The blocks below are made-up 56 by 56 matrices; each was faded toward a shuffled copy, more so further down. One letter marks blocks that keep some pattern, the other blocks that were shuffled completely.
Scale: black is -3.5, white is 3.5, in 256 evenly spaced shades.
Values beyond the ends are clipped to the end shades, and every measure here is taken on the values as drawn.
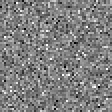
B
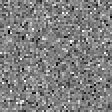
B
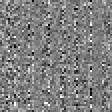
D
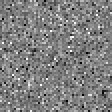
B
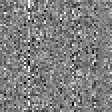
D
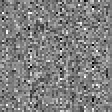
D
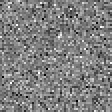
B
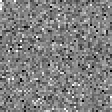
B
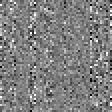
D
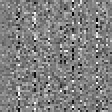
D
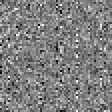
D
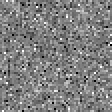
B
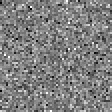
B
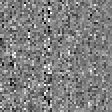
D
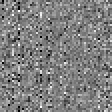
D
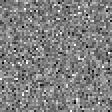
B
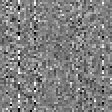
D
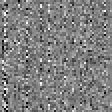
D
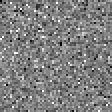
B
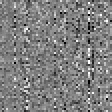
D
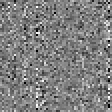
D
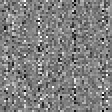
D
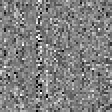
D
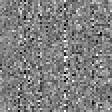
D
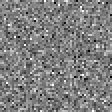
B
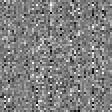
D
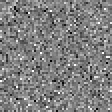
B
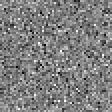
B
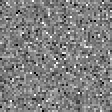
B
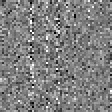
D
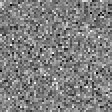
B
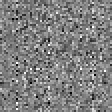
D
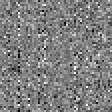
D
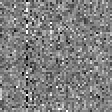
D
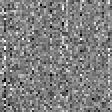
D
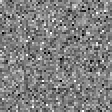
B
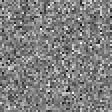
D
